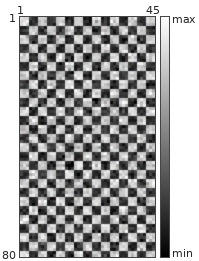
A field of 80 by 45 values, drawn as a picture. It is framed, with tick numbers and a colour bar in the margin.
Slope: none. Grain: checkered. Average level on the scale: 50%. Histogram: two levels.
